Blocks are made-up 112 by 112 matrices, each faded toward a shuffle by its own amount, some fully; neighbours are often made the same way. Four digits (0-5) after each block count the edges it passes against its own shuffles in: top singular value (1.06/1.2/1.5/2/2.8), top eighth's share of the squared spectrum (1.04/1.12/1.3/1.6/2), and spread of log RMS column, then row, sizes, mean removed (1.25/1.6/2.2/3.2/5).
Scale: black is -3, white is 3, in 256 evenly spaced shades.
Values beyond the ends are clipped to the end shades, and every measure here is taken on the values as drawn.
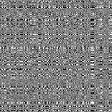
5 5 3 4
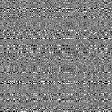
5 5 3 4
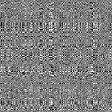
5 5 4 4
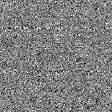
4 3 1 2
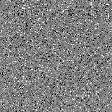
3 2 1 1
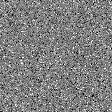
2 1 0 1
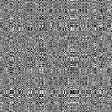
5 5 4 4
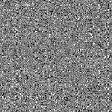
4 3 2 2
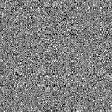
4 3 2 2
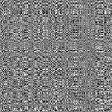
5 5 4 4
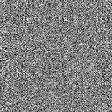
4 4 2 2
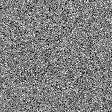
2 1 0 0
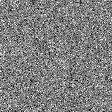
2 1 0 0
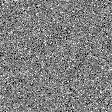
1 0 0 0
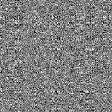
4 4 3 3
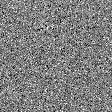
1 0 0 0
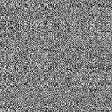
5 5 3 3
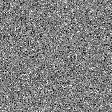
2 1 0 0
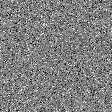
0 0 0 0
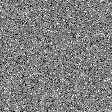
0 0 0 0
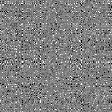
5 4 3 3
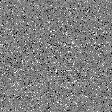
3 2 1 1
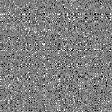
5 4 3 3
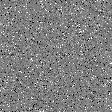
2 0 0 0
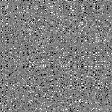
4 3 2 2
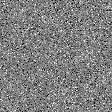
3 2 1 0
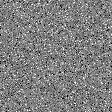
0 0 0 0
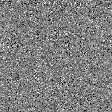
3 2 1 1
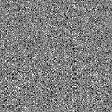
4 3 2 2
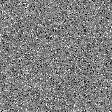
2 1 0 0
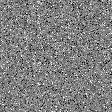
0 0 0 0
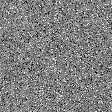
1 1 0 0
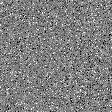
0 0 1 0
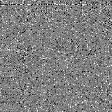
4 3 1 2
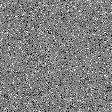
0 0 1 0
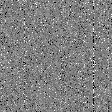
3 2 2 0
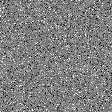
2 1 0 0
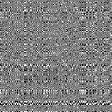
5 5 3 4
